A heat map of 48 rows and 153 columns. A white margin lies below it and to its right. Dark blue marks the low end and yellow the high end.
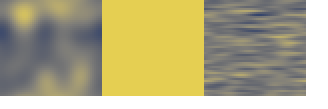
It is made of 1 by 3 panels. Panel 1,1: middling, smooth, strong in contrast. Panel 1,2: very high, flat. Panel 1,3: middling, streaked across.
